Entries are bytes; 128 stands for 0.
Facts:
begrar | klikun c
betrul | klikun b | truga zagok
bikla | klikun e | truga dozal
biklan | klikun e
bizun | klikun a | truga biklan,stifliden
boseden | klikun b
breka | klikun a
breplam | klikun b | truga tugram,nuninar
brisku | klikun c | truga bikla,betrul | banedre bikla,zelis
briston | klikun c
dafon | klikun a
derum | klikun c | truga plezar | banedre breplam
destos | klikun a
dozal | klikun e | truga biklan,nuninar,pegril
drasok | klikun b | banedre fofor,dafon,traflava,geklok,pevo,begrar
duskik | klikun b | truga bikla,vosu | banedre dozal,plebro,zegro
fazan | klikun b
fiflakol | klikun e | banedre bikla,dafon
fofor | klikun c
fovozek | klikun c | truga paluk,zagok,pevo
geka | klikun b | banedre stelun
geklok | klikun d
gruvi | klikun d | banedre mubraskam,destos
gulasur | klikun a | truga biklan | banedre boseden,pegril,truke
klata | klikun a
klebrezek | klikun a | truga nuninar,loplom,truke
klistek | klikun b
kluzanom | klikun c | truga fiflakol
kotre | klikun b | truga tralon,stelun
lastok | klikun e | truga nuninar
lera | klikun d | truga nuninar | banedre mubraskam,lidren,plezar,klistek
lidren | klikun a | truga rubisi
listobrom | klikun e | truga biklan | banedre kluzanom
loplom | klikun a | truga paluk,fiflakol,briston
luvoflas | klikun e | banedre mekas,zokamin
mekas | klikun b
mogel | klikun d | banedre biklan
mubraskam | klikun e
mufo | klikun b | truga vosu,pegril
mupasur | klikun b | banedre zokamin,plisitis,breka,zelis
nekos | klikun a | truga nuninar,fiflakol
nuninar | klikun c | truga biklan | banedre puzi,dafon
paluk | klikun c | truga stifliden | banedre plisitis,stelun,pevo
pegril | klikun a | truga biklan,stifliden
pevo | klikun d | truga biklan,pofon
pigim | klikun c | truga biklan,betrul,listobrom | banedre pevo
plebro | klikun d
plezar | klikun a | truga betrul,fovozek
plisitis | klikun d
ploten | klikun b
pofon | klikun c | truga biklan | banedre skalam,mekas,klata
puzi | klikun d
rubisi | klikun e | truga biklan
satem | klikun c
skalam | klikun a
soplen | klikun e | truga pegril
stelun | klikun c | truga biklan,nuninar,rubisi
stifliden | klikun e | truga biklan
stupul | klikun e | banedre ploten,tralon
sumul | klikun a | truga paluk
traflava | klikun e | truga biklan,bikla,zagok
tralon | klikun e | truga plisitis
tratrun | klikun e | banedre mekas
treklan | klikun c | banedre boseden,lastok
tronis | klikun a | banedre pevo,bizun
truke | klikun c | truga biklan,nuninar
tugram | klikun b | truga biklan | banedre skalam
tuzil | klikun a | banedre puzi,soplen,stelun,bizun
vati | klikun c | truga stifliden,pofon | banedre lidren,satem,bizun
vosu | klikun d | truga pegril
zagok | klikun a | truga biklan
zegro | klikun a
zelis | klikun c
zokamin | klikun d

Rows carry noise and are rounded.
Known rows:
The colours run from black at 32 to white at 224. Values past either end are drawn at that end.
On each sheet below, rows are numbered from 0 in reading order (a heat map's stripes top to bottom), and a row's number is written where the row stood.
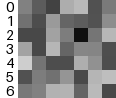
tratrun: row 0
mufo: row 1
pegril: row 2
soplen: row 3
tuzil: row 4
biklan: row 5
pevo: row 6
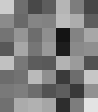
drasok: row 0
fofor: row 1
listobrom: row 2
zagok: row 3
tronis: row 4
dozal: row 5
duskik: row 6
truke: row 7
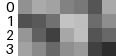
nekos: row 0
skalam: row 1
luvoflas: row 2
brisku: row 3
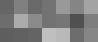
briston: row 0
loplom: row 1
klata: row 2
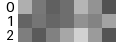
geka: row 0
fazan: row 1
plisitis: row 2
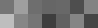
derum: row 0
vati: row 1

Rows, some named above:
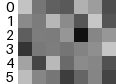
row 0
tronis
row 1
bizun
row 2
stifliden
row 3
boseden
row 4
soplen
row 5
vati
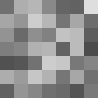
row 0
lastok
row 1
stelun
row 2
puzi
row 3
pevo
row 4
mekas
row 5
stelun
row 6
sumul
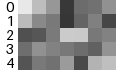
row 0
lera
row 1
vati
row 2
mekas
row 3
kotre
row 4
biklan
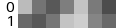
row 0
fiflakol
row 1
zokamin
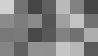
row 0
drasok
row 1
satem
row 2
stupul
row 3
dafon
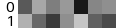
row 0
zagok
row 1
mupasur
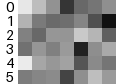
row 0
lera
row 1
paluk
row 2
dafon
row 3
rubisi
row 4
nuninar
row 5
destos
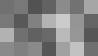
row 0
mogel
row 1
zelis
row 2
geka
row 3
satem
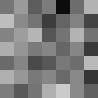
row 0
gulasur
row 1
vati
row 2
lidren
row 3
pigim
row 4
treklan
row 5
pigim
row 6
breka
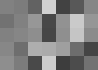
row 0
tugram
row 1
mubraskam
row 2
klistek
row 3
bikla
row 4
pofon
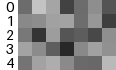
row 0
plezar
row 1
traflava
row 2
vosu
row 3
gruvi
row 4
breplam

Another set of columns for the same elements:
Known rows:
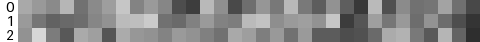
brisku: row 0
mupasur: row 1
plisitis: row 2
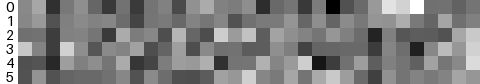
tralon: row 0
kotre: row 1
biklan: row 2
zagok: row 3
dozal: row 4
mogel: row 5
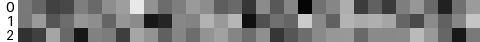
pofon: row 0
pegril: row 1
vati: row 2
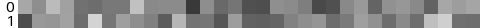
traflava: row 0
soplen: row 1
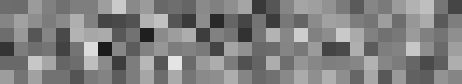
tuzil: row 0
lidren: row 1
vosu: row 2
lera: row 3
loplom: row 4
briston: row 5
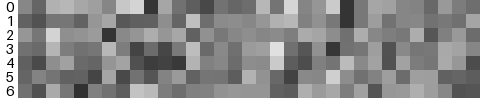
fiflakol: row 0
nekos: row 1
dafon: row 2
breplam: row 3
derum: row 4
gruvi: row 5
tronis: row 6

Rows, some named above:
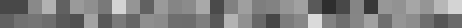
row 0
nuninar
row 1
gruvi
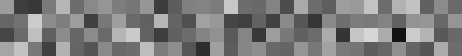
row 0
stupul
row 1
bizun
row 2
paluk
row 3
skalam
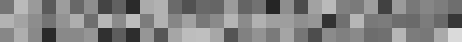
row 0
mubraskam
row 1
zelis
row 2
lastok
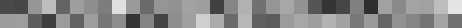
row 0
nuninar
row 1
treklan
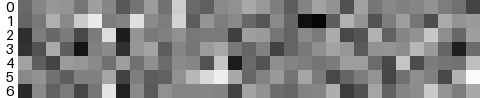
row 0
satem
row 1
pevo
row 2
lera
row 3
vati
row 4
rubisi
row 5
truke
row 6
lera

